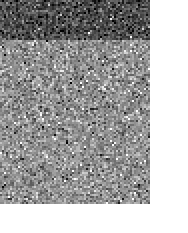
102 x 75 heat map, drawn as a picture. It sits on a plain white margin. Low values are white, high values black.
Average level on the scale: 50%. Stripes: none. Seam: horizontal, 20% of the way down, the top part higher.
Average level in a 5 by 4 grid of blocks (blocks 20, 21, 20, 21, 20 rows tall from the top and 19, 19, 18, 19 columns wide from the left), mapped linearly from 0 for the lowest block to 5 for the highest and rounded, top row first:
5555 / 0000 / 0000 / 0000 / 0000
